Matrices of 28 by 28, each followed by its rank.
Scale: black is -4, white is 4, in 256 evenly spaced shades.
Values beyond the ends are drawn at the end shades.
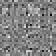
five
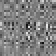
three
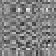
three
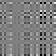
one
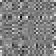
three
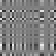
one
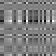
one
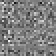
five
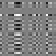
one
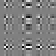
one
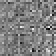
five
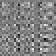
three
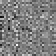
five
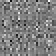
five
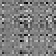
three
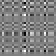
one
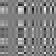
one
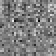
five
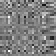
three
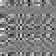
three
